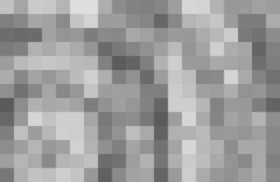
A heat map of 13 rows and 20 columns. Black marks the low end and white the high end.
Overall the values sit about 60% of the way up the scale. Upright stripes repeat 2 times across the table. Concentric rings centre on the bottom left.
